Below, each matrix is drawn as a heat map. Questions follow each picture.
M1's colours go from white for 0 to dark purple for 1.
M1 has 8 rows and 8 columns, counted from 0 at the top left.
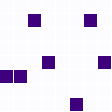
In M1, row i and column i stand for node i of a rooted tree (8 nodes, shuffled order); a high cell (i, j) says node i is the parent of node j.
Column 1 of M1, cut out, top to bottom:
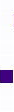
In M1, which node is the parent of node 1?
5
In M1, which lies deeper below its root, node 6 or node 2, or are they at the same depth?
the same depth
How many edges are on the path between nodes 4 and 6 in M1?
4
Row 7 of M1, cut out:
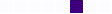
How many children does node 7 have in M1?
1
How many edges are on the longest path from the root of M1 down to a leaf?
4
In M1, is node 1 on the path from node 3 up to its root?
no
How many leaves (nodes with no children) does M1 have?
4
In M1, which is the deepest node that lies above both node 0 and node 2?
5
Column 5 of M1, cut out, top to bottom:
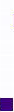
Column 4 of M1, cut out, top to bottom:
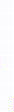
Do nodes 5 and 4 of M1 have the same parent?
no
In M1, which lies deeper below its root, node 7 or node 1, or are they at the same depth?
node 1
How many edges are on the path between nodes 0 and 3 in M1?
4
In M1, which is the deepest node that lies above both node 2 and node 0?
5
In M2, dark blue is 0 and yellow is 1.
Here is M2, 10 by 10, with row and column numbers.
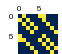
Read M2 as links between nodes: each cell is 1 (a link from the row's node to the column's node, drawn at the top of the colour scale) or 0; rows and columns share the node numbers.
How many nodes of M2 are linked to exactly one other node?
0
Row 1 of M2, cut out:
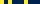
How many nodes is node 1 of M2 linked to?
3
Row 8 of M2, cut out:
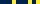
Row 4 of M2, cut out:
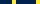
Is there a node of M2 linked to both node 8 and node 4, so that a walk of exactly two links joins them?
yes
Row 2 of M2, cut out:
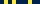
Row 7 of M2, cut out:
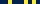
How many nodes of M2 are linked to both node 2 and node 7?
0
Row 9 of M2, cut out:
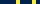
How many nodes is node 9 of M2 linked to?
2
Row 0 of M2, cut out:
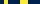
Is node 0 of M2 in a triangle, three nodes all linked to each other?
yes
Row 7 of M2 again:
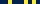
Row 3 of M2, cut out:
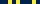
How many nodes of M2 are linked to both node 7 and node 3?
2
